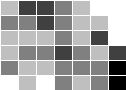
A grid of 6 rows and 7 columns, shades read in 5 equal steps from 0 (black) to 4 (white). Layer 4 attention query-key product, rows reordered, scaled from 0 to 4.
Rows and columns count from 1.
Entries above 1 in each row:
5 6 6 5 6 6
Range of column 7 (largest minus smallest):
4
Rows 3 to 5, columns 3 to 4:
3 2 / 2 1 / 3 2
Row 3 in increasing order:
1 2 3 3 3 3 4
